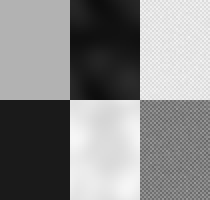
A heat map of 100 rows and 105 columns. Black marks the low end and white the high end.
It is made of 2 by 3 panels. Panel 1,1: high, flat. Panel 1,2: very low, smooth, faint in contrast. Panel 1,3: very high, checkered, faint in contrast. Panel 2,1: very low, flat. Panel 2,2: very high, smooth, faint in contrast. Panel 2,3: middling, checkered.
